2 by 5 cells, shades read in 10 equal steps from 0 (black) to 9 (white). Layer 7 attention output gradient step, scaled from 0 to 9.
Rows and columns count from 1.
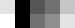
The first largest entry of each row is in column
1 1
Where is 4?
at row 1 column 4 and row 2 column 3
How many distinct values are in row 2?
5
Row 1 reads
8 0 3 4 7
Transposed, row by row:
8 9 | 0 0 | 3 4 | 4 5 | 7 8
